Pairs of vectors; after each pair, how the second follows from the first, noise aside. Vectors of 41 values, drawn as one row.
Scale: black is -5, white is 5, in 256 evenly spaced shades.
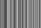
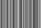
shuffled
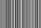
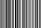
scaled up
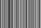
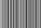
sign-scrambled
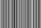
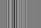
partly zeroed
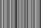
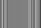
partly zeroed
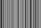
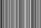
sign-scrambled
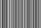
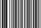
scaled up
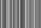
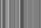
partly zeroed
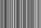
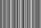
shuffled
